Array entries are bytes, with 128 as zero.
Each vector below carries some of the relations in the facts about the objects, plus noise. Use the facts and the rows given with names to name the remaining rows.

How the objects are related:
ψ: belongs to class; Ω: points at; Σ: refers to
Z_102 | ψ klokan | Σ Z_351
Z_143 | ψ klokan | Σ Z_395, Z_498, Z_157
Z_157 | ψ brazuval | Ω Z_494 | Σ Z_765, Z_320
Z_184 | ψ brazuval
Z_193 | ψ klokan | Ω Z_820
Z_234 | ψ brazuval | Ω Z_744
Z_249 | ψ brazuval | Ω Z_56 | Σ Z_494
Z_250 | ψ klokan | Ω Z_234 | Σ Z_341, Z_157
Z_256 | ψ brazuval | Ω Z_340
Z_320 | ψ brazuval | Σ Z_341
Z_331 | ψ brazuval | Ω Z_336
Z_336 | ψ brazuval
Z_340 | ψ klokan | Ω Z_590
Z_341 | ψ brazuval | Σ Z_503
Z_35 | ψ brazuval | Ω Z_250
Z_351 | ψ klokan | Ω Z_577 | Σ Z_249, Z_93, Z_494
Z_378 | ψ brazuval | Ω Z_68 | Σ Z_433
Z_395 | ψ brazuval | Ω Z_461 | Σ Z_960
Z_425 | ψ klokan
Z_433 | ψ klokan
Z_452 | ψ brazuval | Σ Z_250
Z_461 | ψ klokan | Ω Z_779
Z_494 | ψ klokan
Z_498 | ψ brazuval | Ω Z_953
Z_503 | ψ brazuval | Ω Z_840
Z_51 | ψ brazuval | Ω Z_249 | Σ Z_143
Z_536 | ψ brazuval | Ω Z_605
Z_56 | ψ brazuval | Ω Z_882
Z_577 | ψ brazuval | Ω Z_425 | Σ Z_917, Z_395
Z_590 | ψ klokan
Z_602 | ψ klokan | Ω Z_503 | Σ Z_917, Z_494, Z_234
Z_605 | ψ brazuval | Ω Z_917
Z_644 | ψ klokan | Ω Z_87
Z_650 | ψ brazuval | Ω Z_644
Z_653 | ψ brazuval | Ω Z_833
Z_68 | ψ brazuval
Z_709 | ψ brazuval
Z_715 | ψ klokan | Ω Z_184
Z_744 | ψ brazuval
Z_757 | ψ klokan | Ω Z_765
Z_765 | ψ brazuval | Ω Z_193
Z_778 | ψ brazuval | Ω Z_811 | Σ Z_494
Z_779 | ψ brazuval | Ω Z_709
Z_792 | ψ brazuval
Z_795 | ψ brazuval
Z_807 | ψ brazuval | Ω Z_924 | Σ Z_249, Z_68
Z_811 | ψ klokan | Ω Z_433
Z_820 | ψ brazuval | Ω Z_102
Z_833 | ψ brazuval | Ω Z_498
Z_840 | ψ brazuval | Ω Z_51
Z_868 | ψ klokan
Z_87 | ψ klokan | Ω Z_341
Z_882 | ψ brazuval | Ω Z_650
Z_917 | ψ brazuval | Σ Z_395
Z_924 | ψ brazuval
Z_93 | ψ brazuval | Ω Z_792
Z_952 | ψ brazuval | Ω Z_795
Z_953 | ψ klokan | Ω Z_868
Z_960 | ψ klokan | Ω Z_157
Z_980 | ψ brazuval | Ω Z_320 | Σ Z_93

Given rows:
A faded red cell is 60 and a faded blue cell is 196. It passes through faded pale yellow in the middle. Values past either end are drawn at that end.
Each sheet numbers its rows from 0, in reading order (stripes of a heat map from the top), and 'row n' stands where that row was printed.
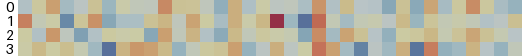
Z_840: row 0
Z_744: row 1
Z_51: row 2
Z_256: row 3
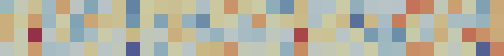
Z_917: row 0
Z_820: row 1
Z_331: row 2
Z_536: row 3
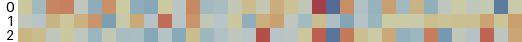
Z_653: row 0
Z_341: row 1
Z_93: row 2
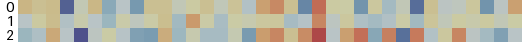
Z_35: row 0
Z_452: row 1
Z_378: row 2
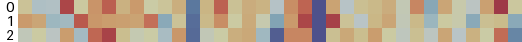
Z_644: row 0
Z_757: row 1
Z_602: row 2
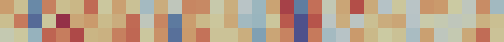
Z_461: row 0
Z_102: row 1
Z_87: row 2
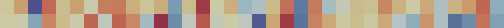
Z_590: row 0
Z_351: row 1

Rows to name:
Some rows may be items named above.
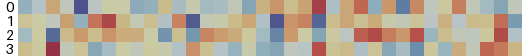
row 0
Z_378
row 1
Z_602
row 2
Z_494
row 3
Z_331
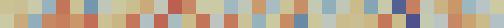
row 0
Z_709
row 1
Z_868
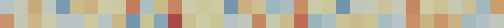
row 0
Z_778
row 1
Z_779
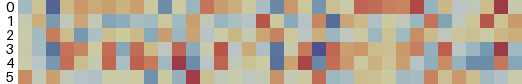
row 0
Z_494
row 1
Z_792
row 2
Z_650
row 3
Z_425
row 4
Z_351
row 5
Z_779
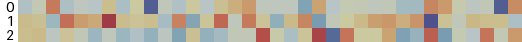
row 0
Z_536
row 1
Z_953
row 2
Z_93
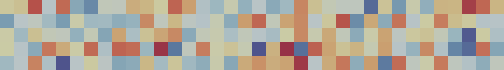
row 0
Z_336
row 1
Z_68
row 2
Z_577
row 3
Z_351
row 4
Z_378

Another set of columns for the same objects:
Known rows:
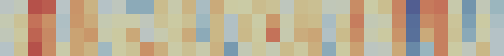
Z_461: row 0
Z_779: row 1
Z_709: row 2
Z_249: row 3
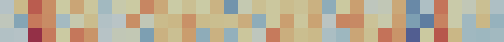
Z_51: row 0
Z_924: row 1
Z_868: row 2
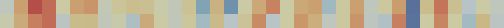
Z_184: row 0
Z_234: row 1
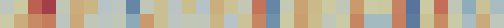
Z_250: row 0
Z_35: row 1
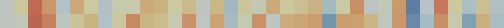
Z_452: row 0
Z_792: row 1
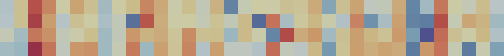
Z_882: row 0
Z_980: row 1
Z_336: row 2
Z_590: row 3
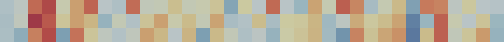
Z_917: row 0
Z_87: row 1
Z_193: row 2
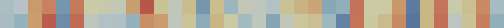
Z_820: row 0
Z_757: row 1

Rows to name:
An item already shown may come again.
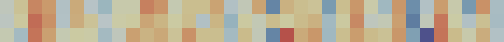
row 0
Z_93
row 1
Z_452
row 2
Z_336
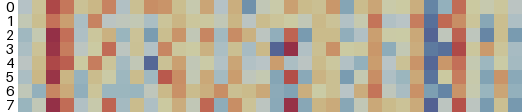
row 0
Z_341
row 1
Z_395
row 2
Z_811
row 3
Z_320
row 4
Z_715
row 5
Z_778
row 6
Z_807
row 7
Z_433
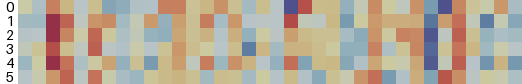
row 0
Z_331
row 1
Z_590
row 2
Z_953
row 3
Z_653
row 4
Z_811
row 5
Z_536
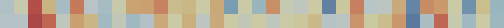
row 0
Z_256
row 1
Z_143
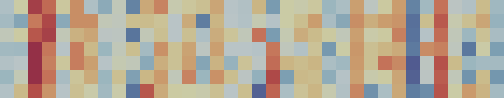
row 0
Z_602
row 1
Z_102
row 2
Z_250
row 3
Z_340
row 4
Z_868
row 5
Z_811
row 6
Z_980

